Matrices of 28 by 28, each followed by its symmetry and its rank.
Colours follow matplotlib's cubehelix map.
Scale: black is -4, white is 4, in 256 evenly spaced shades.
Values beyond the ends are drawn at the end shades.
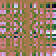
neither, rank two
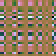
neither, rank one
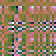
neither, rank two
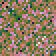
symmetric, full rank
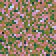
neither, full rank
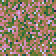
neither, full rank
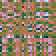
neither, rank three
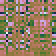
neither, rank three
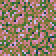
symmetric, full rank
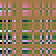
neither, rank one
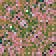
symmetric, full rank
